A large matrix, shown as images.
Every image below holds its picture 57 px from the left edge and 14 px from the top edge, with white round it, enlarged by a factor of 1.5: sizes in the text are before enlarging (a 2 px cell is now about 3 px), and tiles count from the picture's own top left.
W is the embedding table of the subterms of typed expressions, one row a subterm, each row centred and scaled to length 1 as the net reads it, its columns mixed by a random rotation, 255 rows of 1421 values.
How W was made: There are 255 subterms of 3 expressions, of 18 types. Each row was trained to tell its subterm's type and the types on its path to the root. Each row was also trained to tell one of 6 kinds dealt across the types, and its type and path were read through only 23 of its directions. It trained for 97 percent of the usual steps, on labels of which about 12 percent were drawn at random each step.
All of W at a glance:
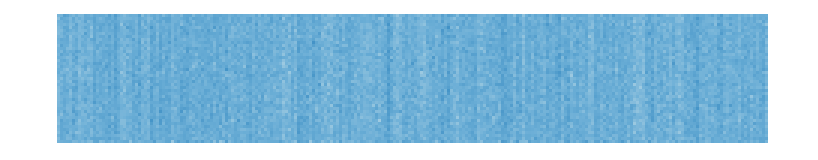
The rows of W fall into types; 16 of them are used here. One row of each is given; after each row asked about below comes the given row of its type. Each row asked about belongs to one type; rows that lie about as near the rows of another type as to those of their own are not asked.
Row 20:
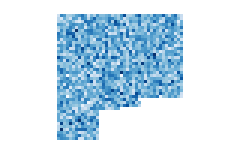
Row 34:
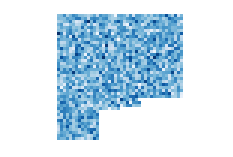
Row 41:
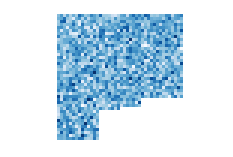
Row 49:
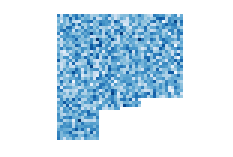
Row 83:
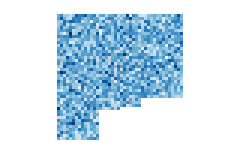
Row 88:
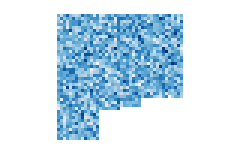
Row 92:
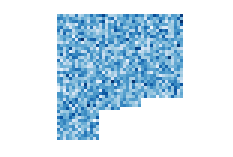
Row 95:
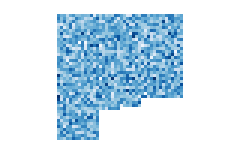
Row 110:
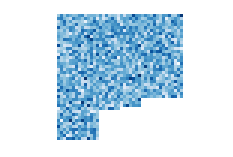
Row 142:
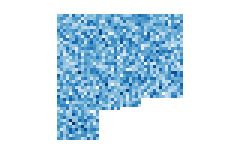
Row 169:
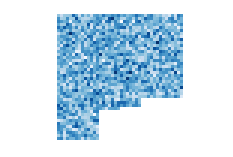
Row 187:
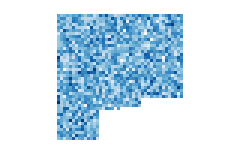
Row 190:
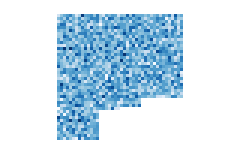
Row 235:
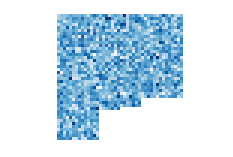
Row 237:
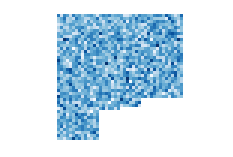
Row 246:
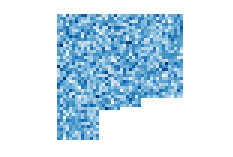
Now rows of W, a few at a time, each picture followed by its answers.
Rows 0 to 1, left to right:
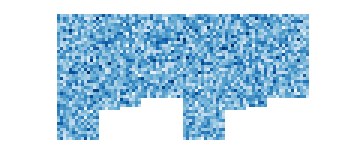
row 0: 237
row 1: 34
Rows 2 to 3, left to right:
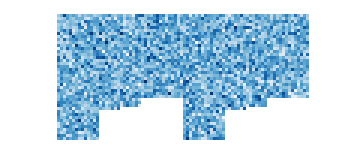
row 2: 237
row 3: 246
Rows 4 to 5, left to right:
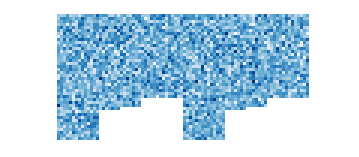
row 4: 190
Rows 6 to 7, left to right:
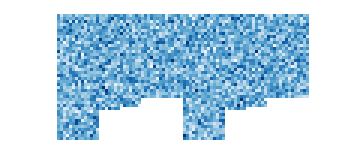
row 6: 95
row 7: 235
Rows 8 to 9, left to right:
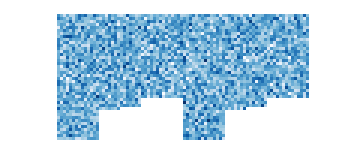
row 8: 49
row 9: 187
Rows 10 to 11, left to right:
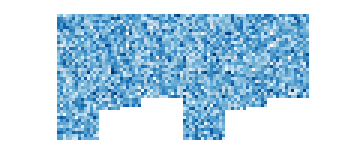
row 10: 190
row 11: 187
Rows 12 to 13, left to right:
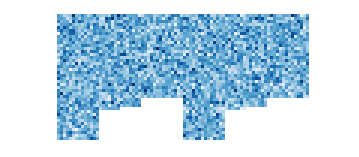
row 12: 235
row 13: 34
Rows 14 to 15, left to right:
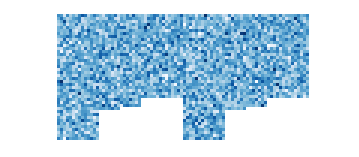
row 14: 110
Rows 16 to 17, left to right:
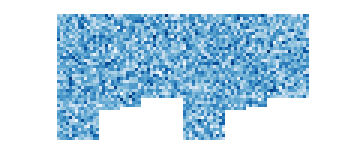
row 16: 34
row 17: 83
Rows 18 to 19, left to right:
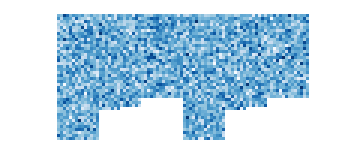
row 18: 237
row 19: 246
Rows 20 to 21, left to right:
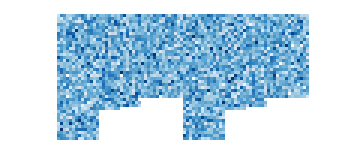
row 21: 34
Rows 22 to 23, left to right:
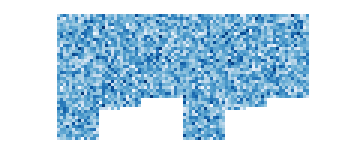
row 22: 142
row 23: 34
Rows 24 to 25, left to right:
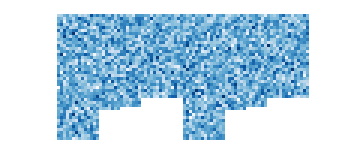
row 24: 142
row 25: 246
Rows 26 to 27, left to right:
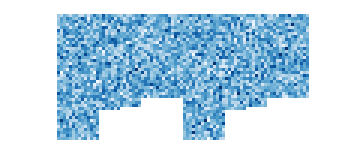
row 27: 83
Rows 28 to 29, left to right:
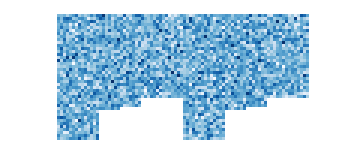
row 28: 41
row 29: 41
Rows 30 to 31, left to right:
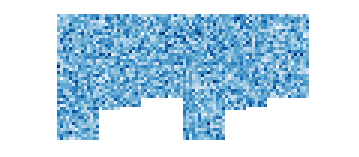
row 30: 235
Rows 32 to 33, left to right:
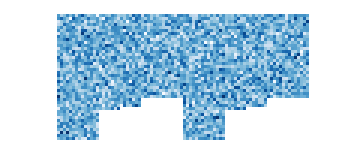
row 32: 83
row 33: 95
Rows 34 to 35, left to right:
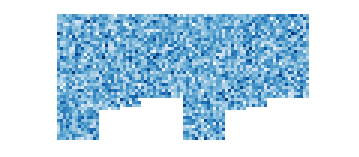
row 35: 190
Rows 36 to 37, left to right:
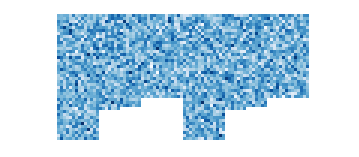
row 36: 20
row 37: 187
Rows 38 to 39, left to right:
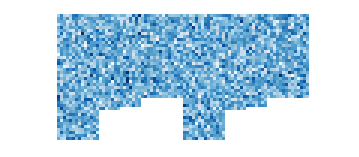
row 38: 169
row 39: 190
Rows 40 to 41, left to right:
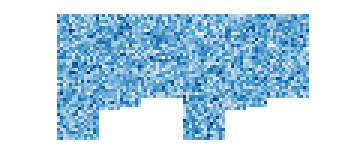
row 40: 237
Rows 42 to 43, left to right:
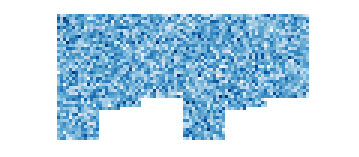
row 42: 41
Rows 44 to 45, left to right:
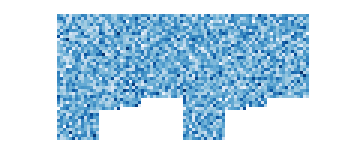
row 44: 88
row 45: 235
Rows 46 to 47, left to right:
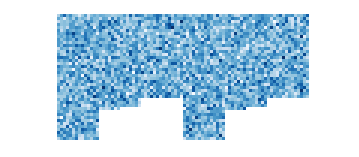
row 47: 88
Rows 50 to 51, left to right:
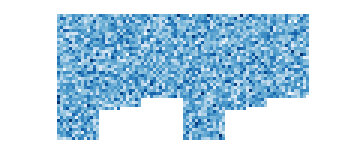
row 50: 187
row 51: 88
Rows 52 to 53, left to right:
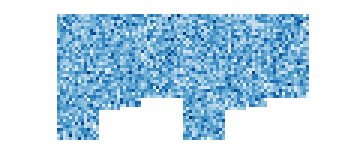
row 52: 187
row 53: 34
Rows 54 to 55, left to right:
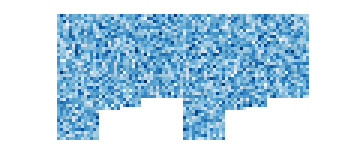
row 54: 110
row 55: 169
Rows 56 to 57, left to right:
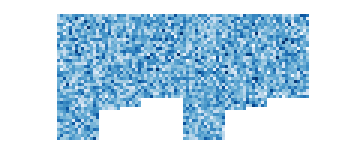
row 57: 110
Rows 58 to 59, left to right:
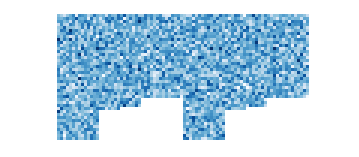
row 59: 34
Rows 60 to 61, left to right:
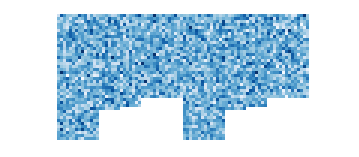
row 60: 20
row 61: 20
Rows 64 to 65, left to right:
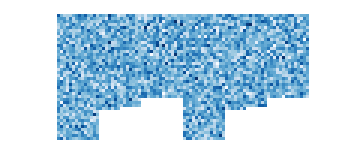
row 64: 49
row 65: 235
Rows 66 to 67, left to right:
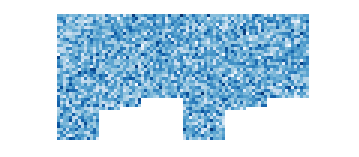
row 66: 110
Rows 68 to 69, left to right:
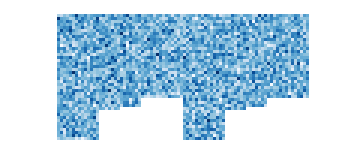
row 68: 34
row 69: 20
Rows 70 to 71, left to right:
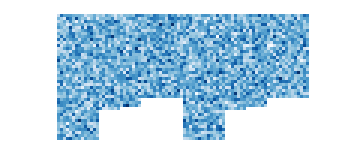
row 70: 110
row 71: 41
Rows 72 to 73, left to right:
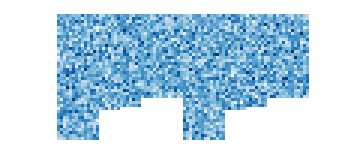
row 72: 88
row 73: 169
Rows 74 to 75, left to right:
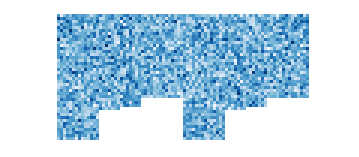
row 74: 34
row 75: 49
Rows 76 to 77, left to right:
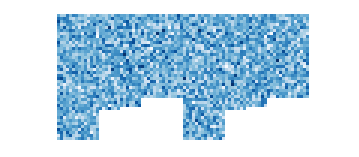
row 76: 246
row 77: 142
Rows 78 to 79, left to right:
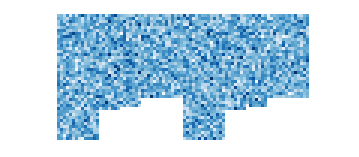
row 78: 142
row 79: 83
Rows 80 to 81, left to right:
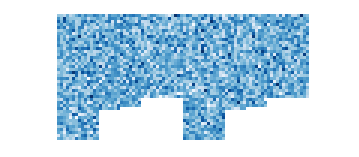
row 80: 41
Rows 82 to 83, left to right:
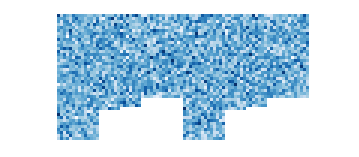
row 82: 83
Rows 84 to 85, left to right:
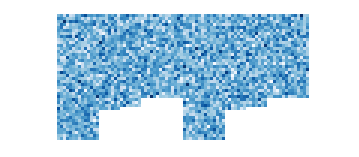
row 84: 92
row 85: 190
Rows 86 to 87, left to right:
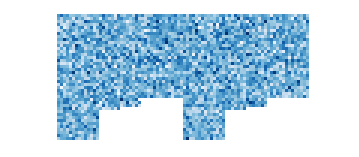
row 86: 237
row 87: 237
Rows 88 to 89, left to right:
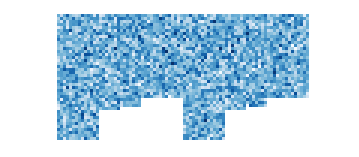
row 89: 34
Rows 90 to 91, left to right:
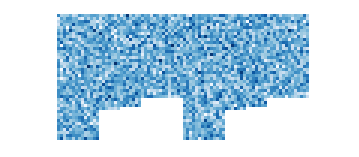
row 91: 41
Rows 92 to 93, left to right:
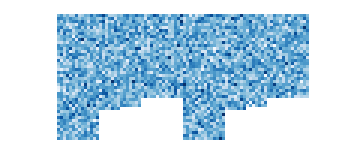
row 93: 235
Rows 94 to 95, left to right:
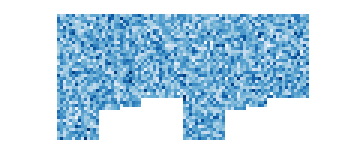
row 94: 142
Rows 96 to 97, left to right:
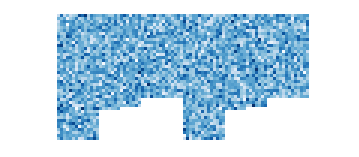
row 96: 20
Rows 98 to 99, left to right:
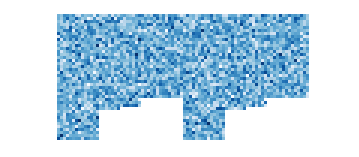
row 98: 95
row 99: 20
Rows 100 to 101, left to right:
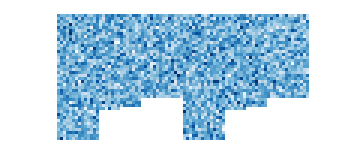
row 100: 235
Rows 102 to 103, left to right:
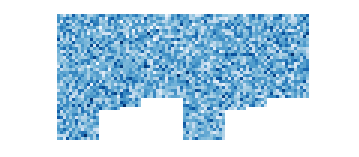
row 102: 92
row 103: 110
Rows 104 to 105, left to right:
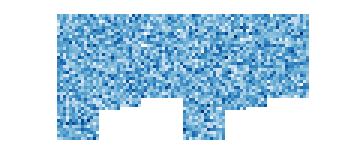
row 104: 20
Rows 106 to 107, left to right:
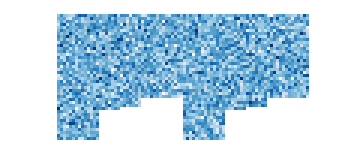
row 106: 20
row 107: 83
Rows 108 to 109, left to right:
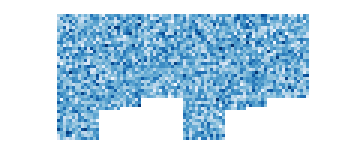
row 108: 246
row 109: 142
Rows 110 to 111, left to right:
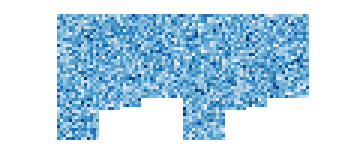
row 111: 83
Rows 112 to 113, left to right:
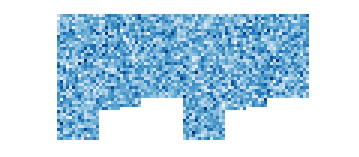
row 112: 20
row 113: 246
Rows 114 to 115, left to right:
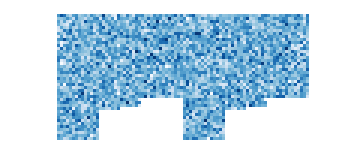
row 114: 237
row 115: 142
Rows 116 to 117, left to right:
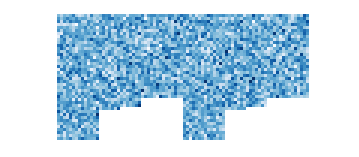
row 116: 246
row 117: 92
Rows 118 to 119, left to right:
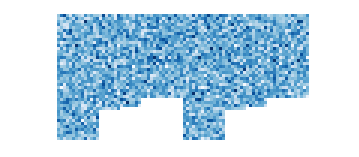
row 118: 237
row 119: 34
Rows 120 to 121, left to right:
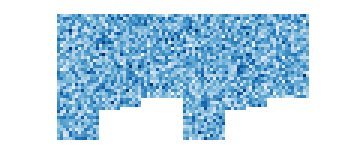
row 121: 190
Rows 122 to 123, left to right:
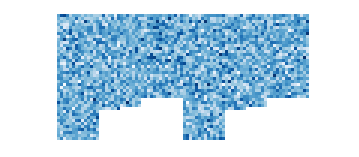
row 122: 237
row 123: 95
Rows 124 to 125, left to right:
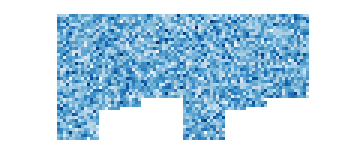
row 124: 169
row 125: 95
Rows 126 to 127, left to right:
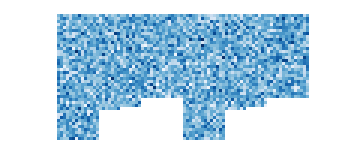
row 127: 237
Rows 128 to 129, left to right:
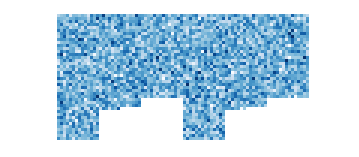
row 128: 142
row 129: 237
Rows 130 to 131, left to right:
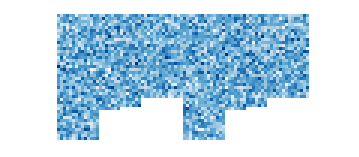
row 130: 246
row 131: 169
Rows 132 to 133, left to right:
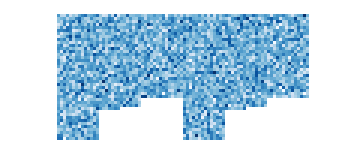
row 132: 95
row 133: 187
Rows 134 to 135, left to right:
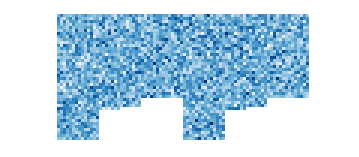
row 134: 92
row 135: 41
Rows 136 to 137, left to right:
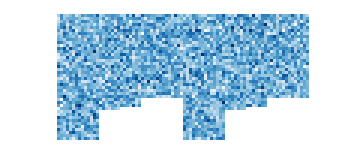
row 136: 190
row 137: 142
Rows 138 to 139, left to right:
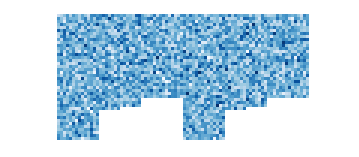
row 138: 142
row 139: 237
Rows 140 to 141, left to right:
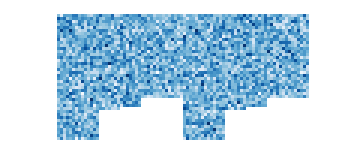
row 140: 34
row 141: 20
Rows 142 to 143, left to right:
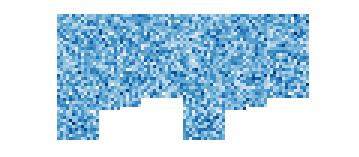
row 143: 95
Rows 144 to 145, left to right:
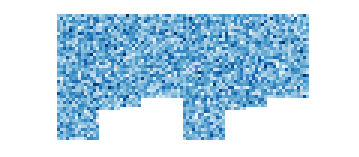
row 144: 83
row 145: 41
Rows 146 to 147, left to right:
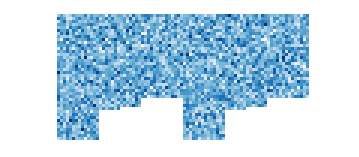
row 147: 142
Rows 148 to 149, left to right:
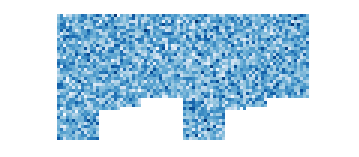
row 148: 190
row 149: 187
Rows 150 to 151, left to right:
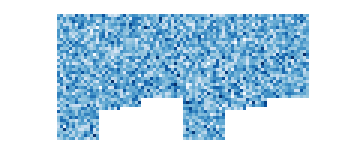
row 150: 88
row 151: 246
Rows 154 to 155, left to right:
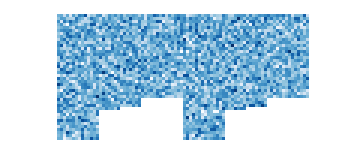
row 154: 246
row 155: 95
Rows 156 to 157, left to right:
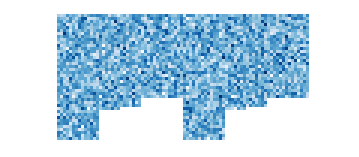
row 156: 190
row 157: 142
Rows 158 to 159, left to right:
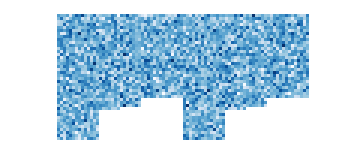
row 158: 83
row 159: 237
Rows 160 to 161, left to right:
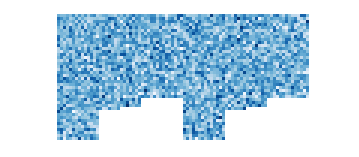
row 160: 110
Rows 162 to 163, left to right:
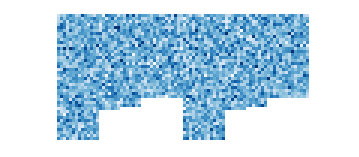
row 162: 190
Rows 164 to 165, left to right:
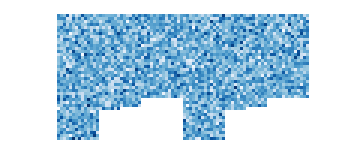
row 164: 88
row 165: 95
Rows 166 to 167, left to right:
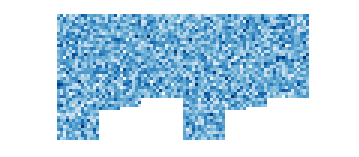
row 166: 41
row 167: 237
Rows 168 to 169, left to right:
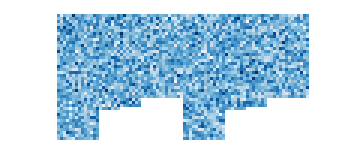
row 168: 235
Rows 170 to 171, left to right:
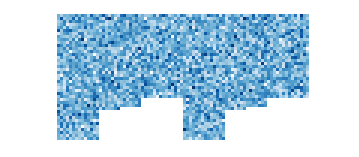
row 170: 83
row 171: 88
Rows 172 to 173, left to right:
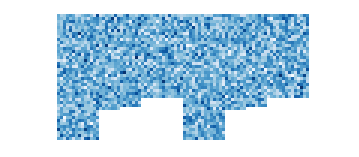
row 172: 95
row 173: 190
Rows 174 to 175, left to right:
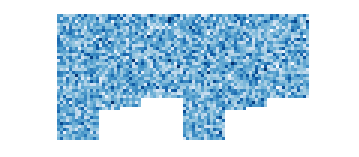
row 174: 20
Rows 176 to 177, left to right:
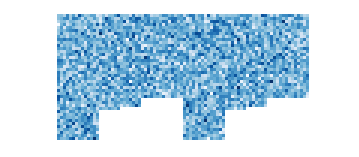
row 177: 142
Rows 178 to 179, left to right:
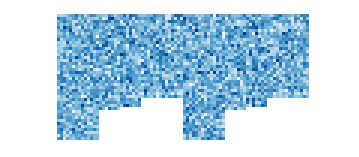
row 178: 110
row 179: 246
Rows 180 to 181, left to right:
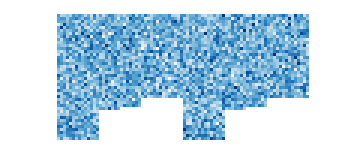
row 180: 49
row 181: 95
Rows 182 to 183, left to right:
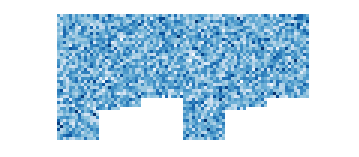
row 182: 49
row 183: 187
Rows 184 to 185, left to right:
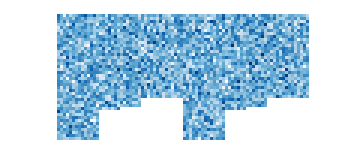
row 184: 49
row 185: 142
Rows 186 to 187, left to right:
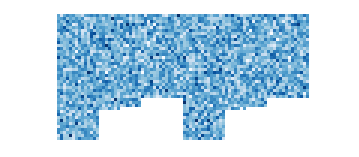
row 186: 187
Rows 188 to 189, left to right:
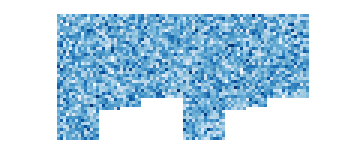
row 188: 246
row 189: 83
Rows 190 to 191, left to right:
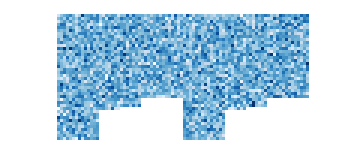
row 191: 110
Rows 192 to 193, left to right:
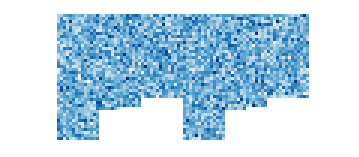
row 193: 187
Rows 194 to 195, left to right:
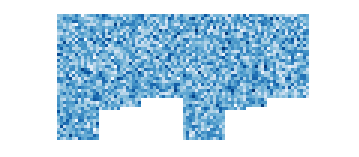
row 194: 187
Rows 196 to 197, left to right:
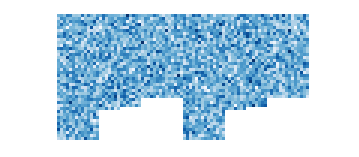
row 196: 92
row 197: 246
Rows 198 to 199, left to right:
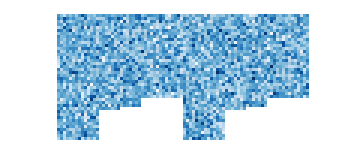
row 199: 169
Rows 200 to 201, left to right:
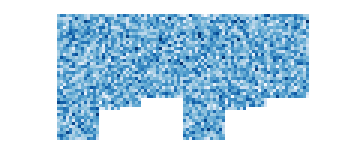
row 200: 235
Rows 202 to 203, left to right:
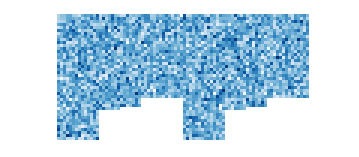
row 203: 49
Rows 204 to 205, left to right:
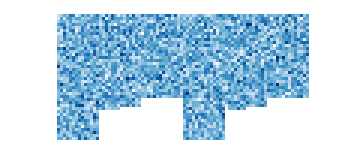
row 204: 190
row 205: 235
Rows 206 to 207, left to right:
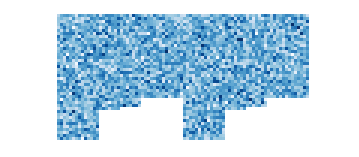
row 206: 20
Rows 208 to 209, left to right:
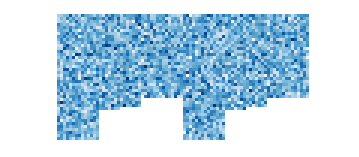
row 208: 169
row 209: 88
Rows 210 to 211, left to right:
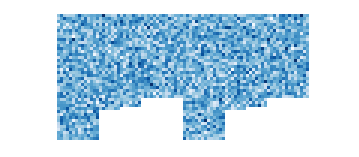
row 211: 190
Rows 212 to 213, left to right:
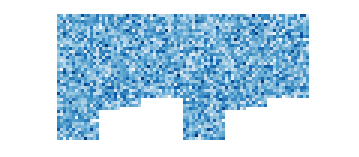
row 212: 92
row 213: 187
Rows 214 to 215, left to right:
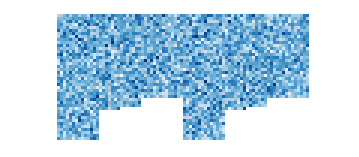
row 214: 142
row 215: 83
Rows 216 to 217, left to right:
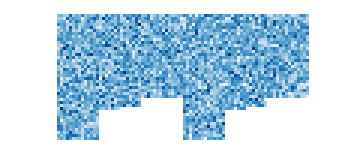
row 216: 169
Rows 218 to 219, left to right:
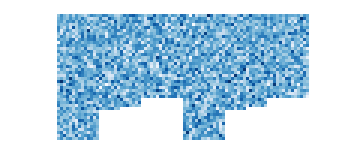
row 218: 110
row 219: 88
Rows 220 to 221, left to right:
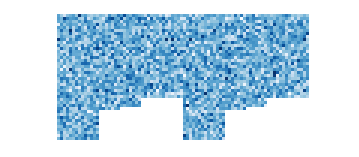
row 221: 237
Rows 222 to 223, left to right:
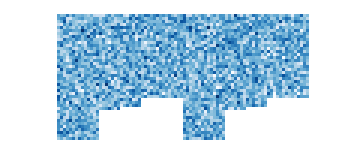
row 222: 246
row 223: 49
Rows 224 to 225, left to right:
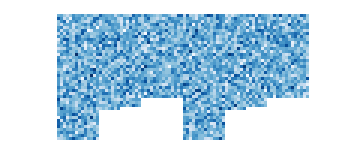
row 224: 169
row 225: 20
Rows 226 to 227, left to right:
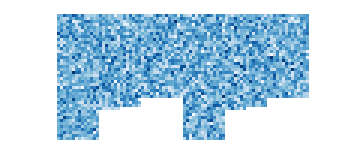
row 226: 34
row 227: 246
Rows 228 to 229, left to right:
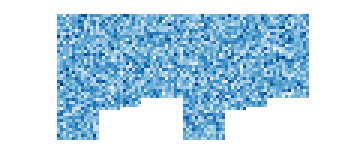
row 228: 88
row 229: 237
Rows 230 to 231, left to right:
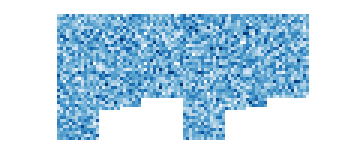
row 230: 142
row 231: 34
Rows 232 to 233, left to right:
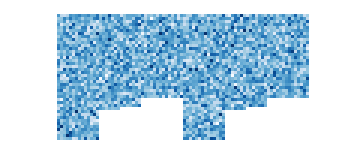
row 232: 49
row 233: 95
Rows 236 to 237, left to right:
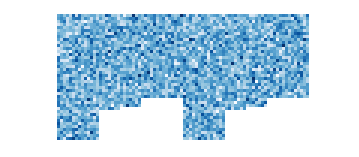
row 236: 110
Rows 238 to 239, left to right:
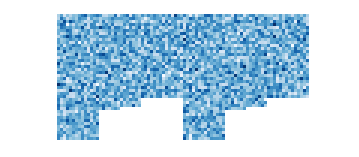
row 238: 190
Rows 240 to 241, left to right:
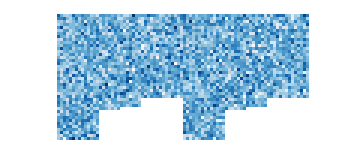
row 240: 92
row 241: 92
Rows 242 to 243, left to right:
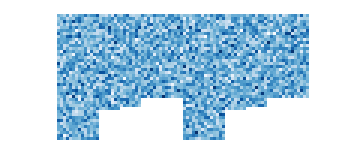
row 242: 95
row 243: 235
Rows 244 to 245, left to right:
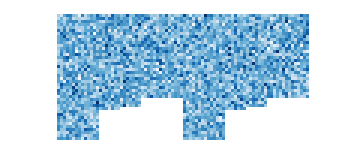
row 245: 49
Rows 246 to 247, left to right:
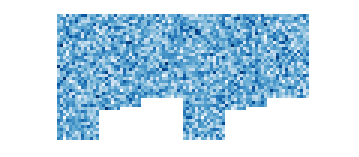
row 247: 142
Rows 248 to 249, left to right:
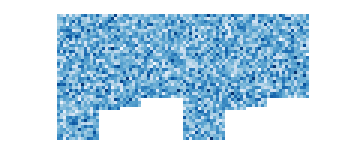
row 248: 95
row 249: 92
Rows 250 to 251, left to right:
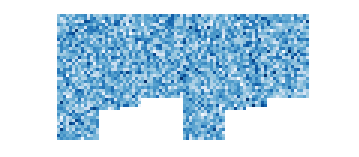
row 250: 20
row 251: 246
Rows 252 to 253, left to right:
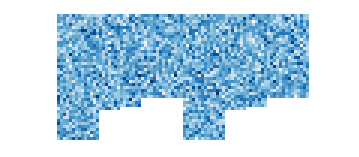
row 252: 246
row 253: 88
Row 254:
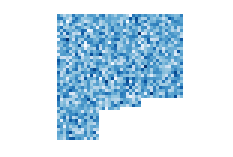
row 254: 169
